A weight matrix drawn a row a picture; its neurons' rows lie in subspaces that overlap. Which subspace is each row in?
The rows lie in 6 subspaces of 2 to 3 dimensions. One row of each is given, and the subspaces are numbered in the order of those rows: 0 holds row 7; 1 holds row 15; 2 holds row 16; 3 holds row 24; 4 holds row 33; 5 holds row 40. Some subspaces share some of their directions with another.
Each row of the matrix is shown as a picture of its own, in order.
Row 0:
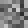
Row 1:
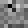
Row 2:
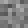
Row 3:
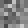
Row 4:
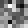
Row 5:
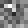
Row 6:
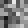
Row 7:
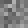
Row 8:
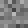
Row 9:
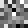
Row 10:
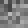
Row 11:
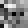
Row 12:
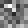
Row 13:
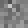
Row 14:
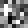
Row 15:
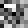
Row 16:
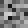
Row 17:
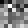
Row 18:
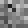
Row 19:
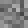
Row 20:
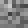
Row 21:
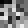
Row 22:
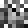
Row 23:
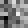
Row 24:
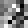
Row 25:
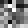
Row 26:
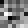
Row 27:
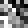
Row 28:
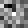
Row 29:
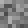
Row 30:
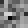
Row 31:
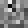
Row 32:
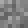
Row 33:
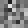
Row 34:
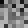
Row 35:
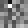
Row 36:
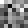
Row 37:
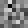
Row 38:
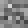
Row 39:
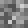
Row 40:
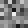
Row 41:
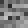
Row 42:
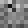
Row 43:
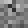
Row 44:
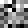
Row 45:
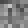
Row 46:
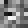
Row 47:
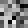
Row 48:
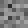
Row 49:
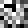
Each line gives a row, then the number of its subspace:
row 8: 5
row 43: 2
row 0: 3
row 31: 4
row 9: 5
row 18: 0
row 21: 2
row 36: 5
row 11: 1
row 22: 5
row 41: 4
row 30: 2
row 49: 1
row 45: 5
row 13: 3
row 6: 0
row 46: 2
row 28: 1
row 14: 4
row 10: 4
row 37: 4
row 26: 2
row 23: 0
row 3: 0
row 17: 5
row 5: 1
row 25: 3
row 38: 2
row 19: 3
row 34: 5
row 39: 3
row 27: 0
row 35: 3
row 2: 5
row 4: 3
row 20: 4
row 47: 3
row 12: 1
